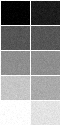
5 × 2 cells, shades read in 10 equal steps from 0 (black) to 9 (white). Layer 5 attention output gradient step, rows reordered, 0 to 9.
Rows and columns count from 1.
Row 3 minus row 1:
5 4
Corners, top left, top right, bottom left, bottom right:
0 1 9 8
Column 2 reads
1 3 5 6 8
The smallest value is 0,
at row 1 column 1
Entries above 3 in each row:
0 0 2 2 2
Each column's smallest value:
0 1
